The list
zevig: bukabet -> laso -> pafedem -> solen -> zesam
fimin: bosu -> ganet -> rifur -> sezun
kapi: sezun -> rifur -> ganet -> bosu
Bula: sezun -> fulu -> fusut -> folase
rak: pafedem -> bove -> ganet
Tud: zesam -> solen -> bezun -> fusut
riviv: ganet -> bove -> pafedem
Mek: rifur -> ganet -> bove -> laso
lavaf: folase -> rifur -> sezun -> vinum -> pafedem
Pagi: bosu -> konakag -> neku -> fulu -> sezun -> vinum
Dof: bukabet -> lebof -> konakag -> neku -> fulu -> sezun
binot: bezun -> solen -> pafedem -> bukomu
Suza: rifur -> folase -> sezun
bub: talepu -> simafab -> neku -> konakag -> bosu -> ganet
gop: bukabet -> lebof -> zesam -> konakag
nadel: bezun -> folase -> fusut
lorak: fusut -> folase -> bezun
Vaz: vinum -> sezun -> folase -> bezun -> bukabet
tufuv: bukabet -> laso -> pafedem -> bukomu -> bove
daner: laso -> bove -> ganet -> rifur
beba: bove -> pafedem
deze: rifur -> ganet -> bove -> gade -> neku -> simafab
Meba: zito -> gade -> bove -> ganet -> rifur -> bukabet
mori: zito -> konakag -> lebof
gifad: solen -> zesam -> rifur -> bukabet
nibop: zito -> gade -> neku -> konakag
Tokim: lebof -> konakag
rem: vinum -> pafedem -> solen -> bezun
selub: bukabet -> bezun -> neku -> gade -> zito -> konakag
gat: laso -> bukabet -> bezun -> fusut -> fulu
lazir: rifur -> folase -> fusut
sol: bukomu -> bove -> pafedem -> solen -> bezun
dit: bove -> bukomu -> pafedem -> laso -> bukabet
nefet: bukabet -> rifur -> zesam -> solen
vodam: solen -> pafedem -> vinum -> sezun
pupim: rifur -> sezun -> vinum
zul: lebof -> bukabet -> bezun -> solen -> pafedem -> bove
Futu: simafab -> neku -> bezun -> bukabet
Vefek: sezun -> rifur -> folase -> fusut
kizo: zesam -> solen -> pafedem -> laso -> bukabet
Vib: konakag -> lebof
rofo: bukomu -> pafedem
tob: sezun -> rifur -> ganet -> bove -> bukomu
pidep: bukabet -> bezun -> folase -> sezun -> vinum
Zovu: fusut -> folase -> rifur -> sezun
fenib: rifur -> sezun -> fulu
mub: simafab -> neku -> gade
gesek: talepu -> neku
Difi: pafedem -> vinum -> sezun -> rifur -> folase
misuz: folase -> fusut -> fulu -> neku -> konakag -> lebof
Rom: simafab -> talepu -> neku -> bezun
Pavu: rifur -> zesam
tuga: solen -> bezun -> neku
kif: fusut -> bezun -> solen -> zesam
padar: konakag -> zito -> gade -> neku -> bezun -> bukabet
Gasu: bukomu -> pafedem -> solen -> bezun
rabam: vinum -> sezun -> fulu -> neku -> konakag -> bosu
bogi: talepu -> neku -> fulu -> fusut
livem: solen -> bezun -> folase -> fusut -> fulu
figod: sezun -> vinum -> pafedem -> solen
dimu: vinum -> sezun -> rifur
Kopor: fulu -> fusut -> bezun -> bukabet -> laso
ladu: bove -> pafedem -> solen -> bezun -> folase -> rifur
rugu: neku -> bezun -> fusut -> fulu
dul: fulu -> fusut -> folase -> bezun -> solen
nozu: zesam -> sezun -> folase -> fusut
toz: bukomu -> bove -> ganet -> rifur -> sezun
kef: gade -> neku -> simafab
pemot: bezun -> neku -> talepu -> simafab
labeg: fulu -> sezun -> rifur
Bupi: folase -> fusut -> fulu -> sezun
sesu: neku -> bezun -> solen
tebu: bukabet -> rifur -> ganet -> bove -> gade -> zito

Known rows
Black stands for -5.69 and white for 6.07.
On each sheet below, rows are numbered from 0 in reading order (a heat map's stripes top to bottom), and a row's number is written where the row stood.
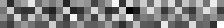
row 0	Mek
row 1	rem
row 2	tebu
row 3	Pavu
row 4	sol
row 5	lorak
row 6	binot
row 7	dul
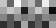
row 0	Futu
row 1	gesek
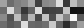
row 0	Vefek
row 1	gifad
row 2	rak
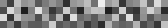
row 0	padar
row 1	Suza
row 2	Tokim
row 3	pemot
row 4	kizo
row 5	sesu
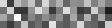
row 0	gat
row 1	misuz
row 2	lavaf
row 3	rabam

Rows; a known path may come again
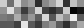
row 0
lorak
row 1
Mek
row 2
toz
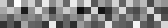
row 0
Futu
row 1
Kopor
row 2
gesek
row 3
vodam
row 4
livem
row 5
pidep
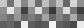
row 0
Bupi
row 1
Zovu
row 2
kif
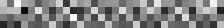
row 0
Rom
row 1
Suza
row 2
gat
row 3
Tud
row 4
fenib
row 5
sesu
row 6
nozu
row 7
pemot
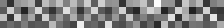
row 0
Tokim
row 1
selub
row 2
Bula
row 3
tuga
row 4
deze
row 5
rugu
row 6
padar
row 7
kizo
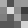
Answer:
lazir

